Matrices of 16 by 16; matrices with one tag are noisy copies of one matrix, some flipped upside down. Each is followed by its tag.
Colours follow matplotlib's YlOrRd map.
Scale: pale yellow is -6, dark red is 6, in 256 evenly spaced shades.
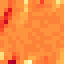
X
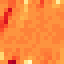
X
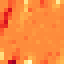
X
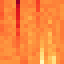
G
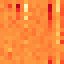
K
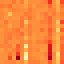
K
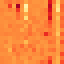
K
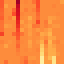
G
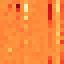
K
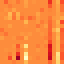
K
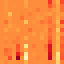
K
